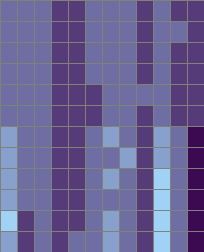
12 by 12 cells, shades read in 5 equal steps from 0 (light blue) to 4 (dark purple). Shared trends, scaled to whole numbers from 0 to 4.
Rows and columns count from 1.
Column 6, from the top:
2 2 2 2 3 3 2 2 2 2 2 2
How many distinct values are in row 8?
4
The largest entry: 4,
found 6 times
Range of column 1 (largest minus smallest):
2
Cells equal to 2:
72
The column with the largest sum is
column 12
